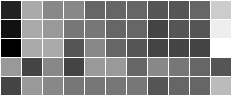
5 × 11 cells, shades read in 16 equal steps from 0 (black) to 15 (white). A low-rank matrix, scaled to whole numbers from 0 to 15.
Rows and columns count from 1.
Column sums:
16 43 43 31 37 34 30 26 27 27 57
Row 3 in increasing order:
0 4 4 4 5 5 6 8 10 10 15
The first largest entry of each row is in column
11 11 11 1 11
